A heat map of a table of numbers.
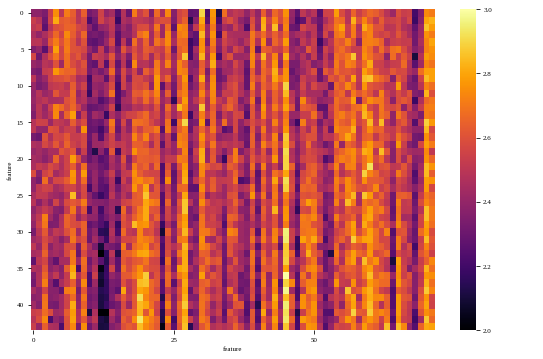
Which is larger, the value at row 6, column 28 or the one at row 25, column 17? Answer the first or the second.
the second
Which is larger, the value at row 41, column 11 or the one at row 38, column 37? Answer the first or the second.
the first
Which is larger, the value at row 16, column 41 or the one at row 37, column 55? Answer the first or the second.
the first
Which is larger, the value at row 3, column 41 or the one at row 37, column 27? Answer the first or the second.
the second
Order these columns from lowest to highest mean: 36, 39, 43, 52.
52, 36, 39, 43
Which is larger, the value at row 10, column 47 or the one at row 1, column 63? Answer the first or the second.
the second
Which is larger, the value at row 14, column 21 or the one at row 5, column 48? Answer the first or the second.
the first
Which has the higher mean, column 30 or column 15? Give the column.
30
